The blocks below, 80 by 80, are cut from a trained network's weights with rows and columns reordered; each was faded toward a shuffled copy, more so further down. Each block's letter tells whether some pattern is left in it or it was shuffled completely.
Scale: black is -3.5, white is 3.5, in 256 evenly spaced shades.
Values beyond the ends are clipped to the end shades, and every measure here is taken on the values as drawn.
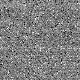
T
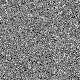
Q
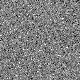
Q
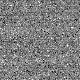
T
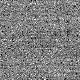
T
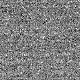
T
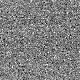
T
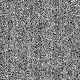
T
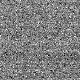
T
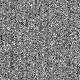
T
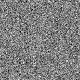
T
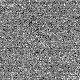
T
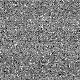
T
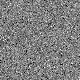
Q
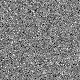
Q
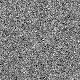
Q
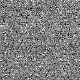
T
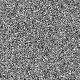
Q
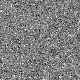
Q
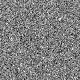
T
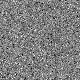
Q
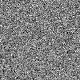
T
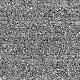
T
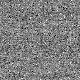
T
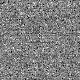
T
